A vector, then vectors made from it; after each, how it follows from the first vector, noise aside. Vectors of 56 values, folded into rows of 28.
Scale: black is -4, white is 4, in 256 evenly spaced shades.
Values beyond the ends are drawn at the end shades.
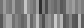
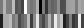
scaled up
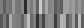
sign-scrambled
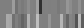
partly zeroed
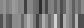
sign-scrambled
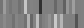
partly zeroed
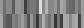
negated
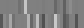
partly zeroed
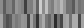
negated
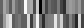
scaled up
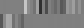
partly zeroed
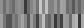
negated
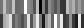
scaled up
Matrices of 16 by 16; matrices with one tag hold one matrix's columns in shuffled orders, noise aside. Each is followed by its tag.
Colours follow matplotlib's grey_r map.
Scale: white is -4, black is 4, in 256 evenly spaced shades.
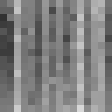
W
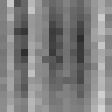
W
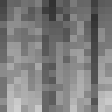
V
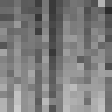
V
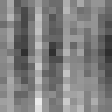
W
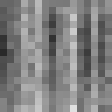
W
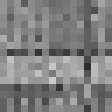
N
